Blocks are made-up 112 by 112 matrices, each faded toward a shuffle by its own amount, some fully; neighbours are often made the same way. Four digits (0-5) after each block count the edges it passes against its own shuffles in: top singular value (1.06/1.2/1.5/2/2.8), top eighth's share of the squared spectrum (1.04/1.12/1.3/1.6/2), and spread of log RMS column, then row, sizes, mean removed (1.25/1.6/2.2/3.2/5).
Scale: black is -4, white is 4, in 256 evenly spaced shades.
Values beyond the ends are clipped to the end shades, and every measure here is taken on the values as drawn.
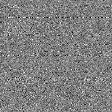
3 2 0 3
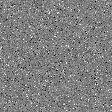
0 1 0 0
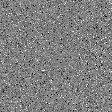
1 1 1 0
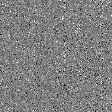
1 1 2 0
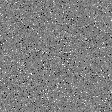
0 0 0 0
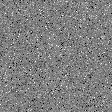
0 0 0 0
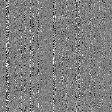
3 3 4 0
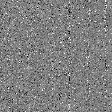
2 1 2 0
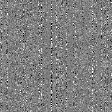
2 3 4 0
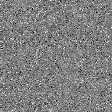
3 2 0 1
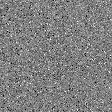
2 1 0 0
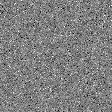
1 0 0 0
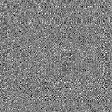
4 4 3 2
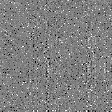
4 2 2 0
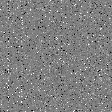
3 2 1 0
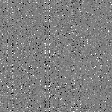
4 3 2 1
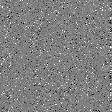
3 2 1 0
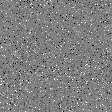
0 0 0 0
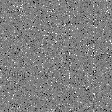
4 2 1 0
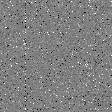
3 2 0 0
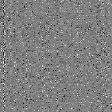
4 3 2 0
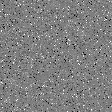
2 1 0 0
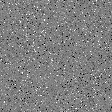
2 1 0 0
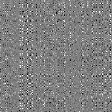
5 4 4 3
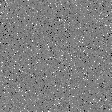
2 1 0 0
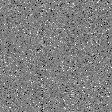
3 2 1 0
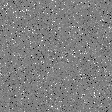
0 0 0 0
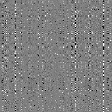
5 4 3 2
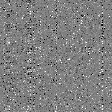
4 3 2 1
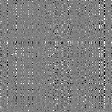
5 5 4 3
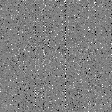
4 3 2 1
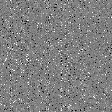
4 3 2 1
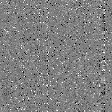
4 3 2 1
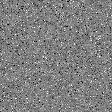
3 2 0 0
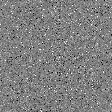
3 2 1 0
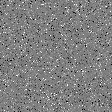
0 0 0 0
